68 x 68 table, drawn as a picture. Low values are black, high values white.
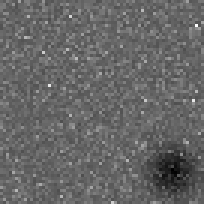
One dip sinks in the bottom right. No regular stripes run through it. The distribution is heavy-tailed on both sides. The halves do not mirror each other. The ninth with the lowest average is the bottom right.
